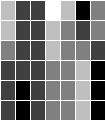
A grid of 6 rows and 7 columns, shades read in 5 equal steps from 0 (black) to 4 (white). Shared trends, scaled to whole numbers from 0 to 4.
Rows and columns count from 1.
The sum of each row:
14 13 12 10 9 9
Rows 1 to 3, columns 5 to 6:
3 0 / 2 1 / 2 2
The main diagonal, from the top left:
3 1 1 2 2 3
